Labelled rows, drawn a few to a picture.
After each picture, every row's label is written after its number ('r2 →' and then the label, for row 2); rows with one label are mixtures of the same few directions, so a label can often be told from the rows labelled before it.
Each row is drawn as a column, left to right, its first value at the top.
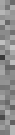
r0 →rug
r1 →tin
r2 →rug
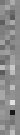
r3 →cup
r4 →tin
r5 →tin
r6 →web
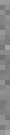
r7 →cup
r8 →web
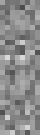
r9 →tin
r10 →rug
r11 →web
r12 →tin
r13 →tin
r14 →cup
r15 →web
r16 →web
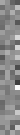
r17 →cup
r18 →web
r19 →web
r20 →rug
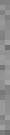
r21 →cup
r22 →web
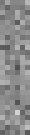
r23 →web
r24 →rug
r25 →rug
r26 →tin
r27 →tin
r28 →web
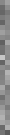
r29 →rug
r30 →web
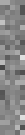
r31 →cup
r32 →cup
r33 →tin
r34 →cup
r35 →rug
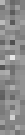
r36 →cup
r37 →cup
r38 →rug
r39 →cup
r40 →tin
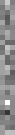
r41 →tin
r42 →tin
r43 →web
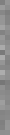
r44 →cup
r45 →web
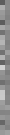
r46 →cup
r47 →web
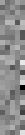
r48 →tin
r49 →tin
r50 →cup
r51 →tin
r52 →rug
